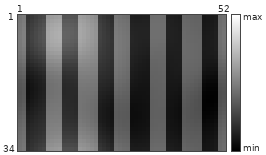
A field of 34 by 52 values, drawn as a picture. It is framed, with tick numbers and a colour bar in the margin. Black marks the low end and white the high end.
Upright stripes repeat 6 times across the table. The ninth with the highest average is the top left. On average the colour sits 30% of the way up the scale.
